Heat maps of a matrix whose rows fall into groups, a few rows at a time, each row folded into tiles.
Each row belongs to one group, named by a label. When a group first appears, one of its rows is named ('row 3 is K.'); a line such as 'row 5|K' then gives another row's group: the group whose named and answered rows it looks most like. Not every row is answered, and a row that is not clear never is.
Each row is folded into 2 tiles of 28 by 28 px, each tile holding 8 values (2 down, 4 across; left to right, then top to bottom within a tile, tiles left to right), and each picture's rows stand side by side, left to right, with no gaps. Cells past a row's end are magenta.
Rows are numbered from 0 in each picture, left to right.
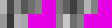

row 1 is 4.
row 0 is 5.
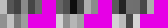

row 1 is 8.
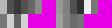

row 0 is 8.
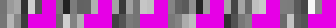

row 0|4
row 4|5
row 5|4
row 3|8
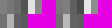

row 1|4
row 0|4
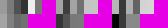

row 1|5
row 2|5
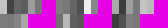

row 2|5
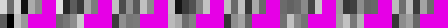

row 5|8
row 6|8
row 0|5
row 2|5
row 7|5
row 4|5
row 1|5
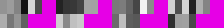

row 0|4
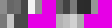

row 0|4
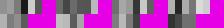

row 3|5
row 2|4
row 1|8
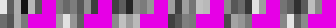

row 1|4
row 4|4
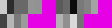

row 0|5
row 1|8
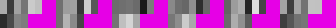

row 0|5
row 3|8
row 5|5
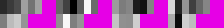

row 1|4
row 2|8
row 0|8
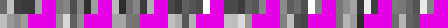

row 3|8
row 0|8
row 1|8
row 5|4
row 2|8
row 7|4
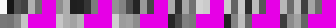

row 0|5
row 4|5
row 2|4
